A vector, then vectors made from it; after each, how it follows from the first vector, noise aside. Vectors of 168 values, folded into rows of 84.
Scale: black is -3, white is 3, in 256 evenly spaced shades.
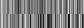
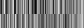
reversed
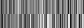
negated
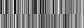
reversed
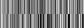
copied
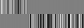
partly zeroed
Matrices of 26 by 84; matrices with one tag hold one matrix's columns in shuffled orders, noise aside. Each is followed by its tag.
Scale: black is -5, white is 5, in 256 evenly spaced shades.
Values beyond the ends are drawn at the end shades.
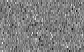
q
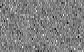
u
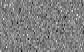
u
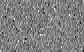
u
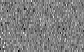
q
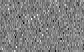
u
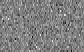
u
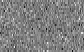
q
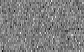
q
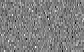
u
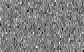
q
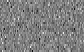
q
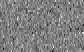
q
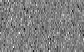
q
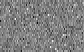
u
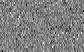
q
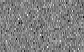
u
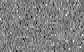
u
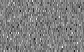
q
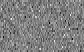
u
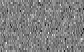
q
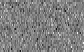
q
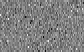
u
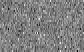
q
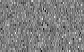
q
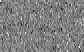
q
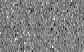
q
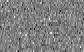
q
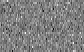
q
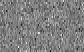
q
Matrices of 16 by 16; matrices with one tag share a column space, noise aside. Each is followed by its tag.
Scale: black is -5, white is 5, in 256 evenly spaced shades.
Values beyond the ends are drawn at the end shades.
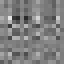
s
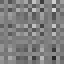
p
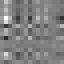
s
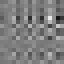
s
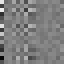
p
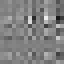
s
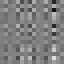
p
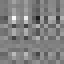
s
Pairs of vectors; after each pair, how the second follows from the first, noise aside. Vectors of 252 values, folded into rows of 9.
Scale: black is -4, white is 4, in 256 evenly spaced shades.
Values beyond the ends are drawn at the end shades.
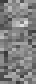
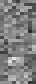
reversed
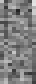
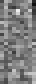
negated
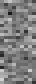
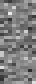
negated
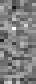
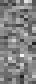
reversed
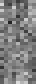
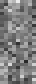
reversed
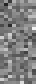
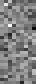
negated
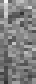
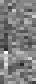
wrapped around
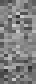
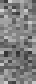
wrapped around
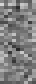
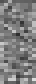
reversed
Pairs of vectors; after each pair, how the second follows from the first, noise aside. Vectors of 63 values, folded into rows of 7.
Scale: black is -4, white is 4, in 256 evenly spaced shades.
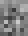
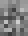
copied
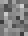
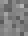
shrunk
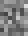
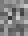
copied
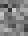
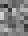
copied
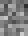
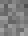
shrunk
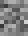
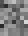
copied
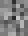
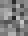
copied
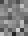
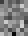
copied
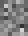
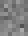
shrunk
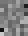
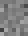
shrunk
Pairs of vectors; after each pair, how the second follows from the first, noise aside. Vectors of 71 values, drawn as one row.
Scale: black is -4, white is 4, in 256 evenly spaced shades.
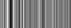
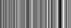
reversed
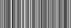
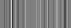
partly zeroed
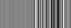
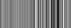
copied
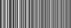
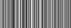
wrapped around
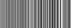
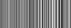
negated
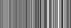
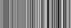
negated
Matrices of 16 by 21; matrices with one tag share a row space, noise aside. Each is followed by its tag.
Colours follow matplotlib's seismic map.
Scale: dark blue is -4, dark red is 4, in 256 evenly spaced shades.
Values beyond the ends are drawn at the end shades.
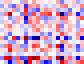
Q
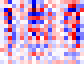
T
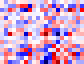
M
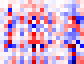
T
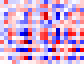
M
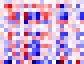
Q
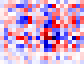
M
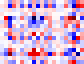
T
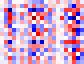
T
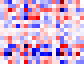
Q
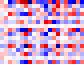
M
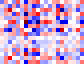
Q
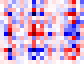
T
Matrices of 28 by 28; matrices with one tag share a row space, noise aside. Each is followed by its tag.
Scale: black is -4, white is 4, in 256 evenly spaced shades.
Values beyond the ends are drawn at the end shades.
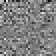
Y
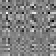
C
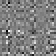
C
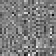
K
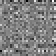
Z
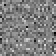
Z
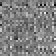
Z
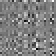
K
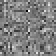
Y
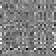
Z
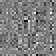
K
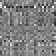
Z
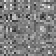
Y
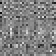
Z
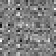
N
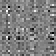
C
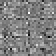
Y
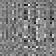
K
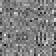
Z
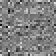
N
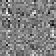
C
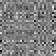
Z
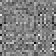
Z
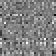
Z
